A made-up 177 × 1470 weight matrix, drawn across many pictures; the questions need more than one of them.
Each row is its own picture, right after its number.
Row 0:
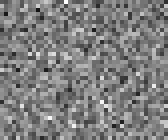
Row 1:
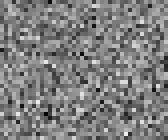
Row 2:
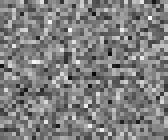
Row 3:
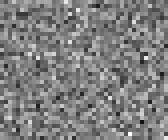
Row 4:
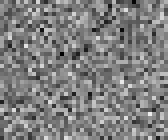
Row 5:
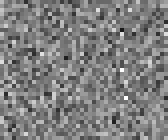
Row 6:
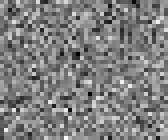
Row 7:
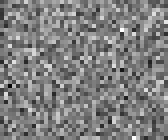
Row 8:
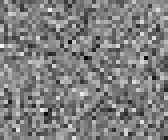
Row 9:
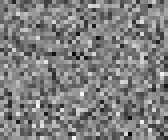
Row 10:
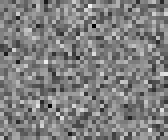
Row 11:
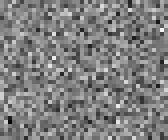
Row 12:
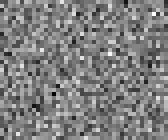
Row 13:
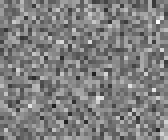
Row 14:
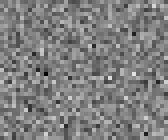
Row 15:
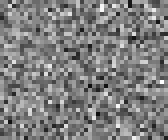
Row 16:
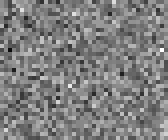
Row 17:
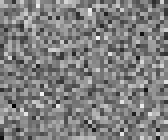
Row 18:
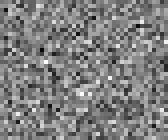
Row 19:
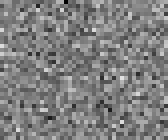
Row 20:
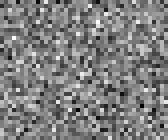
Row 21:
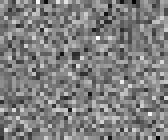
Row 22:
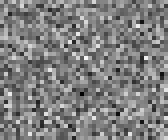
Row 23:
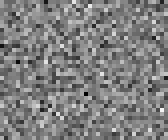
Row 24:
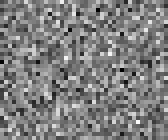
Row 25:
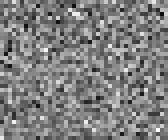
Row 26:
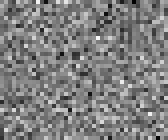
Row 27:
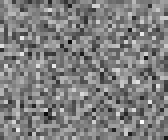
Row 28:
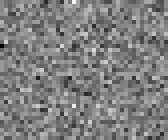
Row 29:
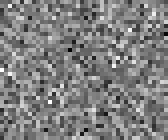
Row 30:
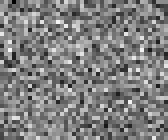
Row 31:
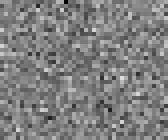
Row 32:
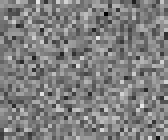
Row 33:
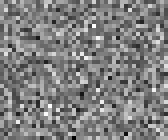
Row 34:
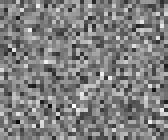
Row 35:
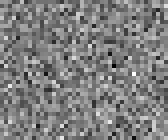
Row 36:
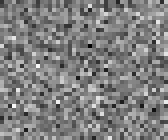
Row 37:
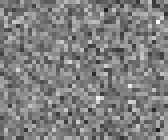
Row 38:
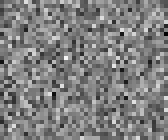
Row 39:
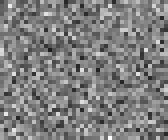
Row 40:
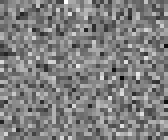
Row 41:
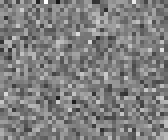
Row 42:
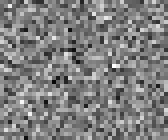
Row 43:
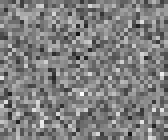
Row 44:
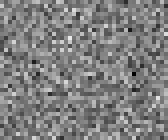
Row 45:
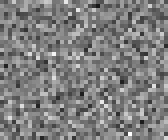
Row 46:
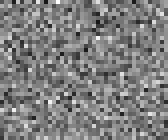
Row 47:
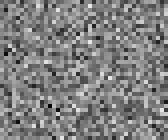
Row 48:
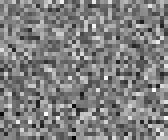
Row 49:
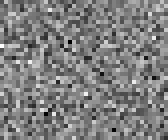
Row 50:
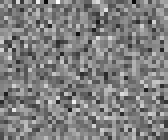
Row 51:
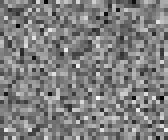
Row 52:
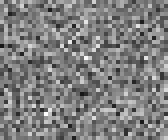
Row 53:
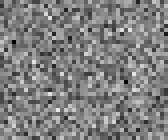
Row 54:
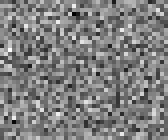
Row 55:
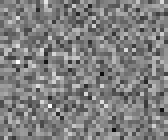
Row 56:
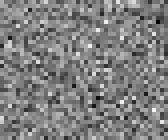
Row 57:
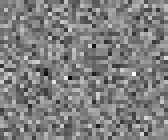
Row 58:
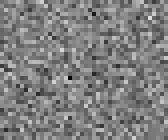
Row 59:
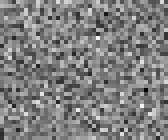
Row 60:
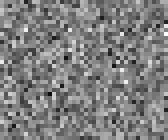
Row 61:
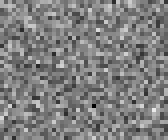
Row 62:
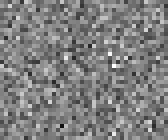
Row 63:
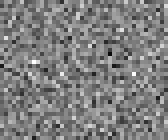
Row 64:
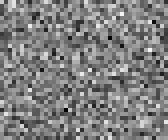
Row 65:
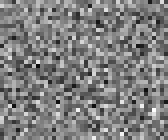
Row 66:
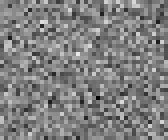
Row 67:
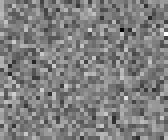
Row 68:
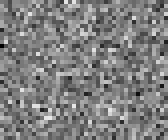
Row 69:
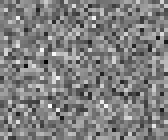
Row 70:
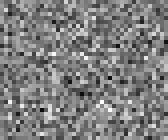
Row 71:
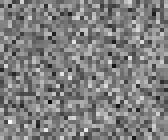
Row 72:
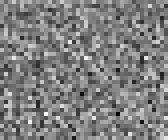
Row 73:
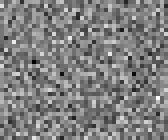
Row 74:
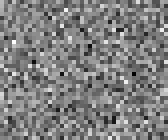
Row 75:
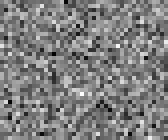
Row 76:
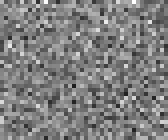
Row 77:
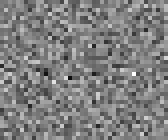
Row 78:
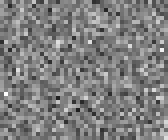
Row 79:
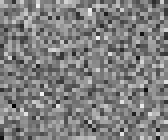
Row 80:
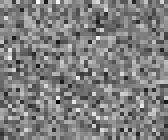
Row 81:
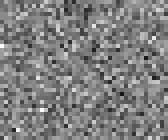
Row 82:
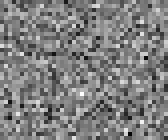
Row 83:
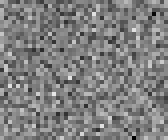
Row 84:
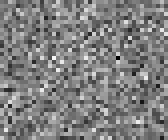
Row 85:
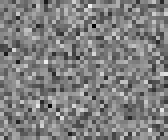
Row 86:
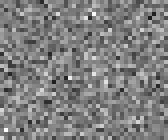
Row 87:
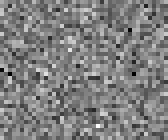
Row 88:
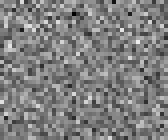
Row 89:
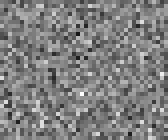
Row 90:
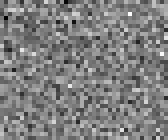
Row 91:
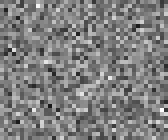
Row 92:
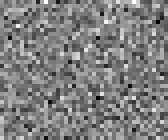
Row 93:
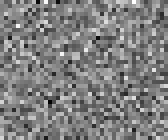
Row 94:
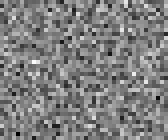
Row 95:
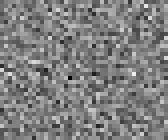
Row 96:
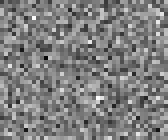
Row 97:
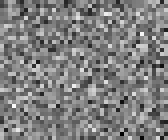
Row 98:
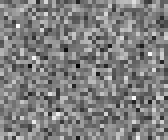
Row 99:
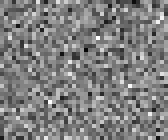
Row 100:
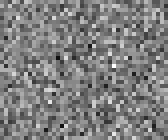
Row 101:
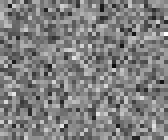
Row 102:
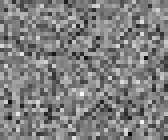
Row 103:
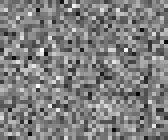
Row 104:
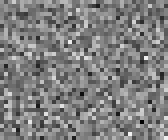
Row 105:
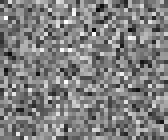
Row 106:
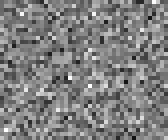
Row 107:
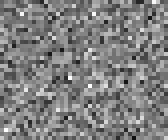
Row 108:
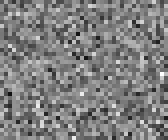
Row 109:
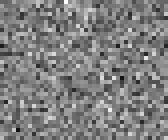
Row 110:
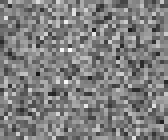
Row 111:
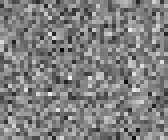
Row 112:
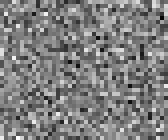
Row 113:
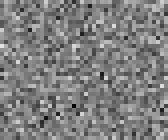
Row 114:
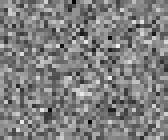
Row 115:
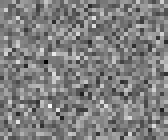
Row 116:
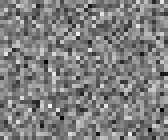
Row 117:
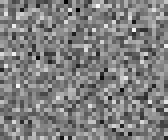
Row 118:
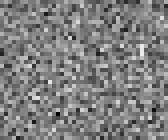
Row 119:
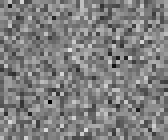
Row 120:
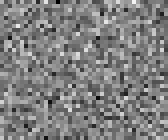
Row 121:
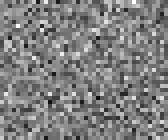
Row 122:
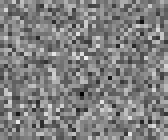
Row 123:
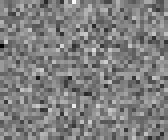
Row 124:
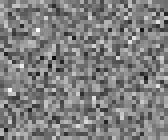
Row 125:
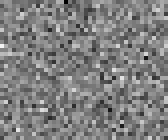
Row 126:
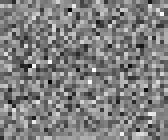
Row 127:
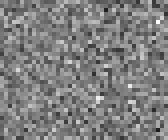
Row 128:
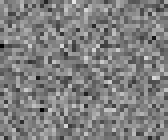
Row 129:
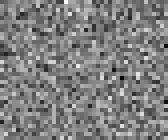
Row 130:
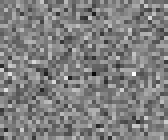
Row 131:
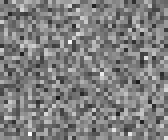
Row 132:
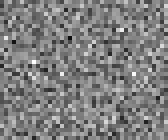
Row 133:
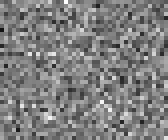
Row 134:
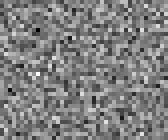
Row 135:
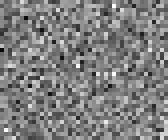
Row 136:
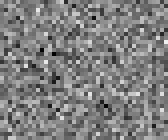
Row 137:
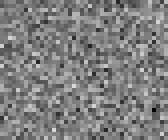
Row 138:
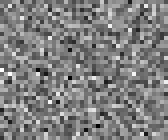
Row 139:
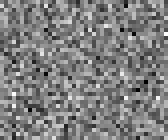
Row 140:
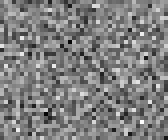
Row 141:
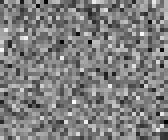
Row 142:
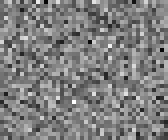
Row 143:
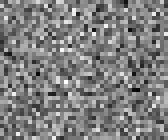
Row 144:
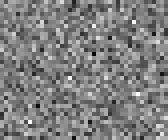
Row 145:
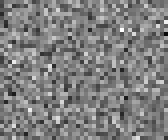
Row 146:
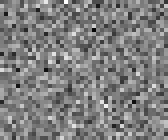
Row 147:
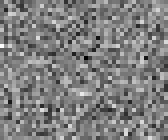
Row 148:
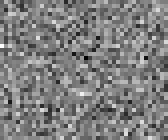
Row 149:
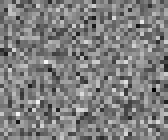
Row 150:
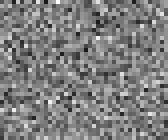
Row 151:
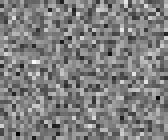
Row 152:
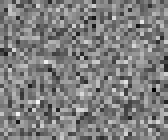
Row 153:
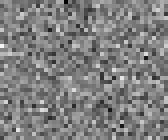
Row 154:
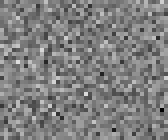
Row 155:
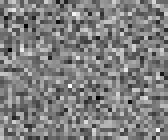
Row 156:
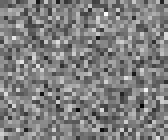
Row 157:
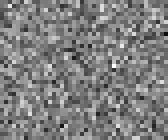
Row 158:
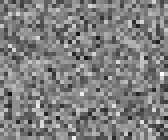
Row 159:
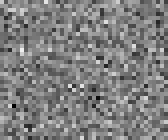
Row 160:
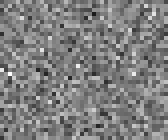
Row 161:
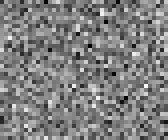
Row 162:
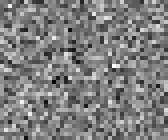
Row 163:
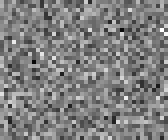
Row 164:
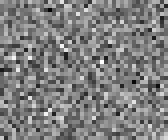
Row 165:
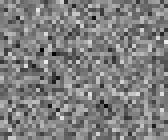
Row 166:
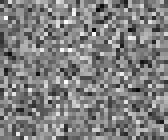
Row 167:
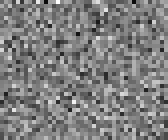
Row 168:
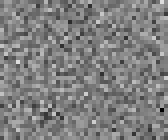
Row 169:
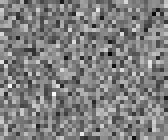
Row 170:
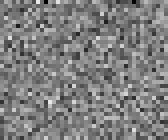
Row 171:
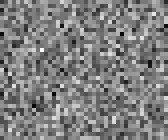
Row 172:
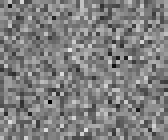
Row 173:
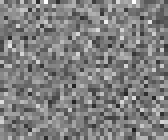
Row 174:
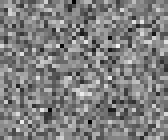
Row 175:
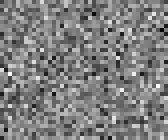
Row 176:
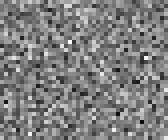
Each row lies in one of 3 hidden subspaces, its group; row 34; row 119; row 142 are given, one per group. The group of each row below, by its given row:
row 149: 34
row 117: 34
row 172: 119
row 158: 34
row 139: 119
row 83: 119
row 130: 119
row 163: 119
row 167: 142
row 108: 34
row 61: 142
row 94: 119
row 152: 34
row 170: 142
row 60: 119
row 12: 119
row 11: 119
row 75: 34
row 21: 142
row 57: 119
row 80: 142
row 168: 34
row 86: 119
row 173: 142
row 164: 34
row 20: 142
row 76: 142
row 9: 34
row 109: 34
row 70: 34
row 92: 142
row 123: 34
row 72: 34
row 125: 34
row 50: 142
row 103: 34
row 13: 142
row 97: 142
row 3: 34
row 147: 34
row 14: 119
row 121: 142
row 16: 142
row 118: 142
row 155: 142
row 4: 142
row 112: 142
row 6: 142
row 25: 142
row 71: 119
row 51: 142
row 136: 34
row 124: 119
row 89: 34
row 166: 119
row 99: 142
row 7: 119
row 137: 142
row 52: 34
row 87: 119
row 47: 34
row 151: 119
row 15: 119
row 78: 142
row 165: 34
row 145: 119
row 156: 142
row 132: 119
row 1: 34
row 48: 34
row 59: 142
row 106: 119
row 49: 34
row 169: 119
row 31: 34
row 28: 34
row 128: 34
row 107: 119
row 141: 142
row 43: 34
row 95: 119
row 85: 34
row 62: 119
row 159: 142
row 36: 142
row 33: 34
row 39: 142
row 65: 142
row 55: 34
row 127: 142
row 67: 119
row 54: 142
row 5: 119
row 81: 34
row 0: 34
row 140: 34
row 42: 119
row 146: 34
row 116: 34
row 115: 34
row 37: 142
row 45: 34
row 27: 34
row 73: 119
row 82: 34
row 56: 142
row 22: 34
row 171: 119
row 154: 34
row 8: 34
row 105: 119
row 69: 34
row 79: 142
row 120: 142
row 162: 119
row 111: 119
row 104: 34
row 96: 142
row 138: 119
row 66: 142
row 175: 119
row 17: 142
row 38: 119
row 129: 34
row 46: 142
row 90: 142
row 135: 142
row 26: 142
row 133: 34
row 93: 142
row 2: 119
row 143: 119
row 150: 142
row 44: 119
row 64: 142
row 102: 34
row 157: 119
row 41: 142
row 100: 119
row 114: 34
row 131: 34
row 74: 119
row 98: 142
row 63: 119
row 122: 34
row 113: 34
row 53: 119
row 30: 142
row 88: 142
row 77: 119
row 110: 119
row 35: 119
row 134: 119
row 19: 34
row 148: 34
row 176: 34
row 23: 34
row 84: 119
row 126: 142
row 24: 119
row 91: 34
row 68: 34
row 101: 119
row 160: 119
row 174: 34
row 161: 142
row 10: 34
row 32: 142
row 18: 34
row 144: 34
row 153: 34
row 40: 34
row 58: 119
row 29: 119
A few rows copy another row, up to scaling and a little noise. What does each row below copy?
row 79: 17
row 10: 85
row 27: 140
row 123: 28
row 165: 136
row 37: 127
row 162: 42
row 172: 119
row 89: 43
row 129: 40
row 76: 173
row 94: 151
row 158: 108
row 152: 149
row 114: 174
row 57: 77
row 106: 107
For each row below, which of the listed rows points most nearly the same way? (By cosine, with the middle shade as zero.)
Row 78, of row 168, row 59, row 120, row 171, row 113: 120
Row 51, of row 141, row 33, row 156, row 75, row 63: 141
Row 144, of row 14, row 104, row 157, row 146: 104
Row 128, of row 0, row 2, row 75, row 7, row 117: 117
